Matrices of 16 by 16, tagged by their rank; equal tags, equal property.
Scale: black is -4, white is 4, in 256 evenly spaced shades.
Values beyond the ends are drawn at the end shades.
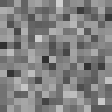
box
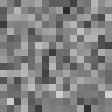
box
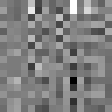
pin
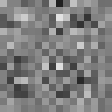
pin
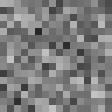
box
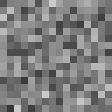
box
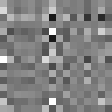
pin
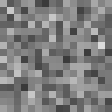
box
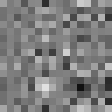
pin
